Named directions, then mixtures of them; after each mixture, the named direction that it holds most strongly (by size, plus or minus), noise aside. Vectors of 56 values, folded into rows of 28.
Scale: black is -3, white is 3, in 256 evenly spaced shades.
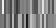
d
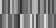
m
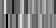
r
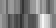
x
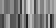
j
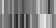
x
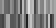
j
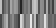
m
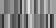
j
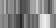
x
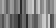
j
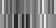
d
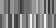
m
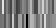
d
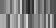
j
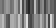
j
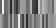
d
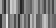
m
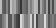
m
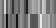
r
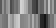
x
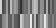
m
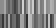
j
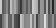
m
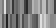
r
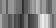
x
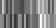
d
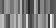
j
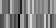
j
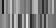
d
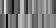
r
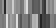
r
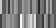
m
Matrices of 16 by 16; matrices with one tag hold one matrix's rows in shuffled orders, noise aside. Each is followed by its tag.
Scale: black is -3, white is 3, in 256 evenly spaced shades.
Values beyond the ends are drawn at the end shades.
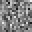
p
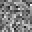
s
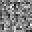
s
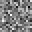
p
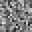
p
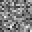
s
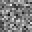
s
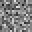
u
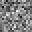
u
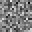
p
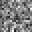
s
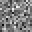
u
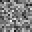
s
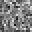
s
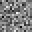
u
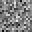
u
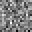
p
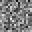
p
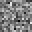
s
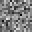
u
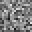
s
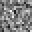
s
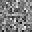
u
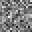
p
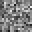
s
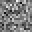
u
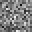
u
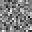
p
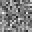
p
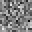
p
